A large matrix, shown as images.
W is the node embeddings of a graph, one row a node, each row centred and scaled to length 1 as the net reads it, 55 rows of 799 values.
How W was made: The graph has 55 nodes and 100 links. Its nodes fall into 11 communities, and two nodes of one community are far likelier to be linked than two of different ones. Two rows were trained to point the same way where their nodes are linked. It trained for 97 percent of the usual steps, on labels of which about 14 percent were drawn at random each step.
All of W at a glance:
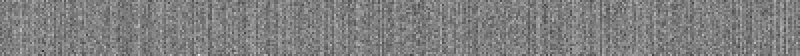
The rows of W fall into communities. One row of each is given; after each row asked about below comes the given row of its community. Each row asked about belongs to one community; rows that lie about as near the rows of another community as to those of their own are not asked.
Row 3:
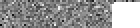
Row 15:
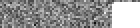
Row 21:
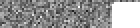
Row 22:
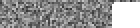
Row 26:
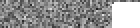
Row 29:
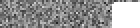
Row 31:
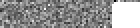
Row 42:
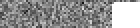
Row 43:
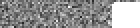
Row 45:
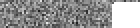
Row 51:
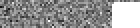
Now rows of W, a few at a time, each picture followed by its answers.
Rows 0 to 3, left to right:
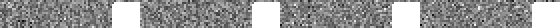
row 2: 26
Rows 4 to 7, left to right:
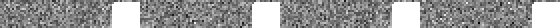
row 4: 15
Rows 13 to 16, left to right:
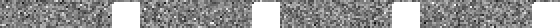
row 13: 29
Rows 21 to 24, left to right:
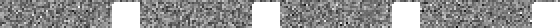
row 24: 3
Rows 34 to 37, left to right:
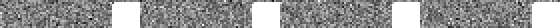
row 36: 31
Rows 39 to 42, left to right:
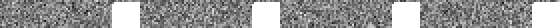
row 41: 22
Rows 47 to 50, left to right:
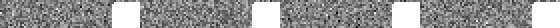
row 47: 29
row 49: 51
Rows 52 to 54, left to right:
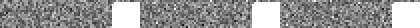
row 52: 42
